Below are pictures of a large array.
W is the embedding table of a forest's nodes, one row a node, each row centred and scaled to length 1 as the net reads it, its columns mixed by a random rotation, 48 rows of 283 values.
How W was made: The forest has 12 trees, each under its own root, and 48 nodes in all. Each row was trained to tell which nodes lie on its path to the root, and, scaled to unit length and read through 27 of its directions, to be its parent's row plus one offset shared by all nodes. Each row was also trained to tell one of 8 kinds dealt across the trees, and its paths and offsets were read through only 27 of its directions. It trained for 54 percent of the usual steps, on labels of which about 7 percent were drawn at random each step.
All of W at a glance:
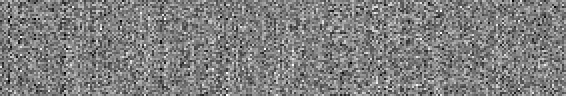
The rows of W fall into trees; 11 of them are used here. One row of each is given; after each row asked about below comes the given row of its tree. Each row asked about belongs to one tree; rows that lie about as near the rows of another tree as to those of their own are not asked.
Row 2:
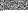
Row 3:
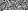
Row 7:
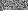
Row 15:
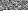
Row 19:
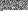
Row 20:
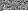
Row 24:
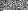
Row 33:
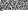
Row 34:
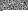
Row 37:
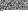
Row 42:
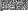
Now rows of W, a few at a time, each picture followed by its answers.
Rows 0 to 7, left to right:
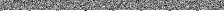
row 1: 19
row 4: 33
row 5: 34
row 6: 15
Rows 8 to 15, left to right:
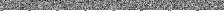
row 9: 24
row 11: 19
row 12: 2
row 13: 42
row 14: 2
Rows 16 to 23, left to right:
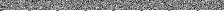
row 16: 24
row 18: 7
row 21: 34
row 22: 15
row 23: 33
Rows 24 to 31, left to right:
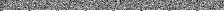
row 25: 20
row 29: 34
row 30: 3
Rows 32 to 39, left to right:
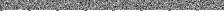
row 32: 20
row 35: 24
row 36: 37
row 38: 20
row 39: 2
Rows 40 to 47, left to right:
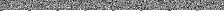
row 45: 3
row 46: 42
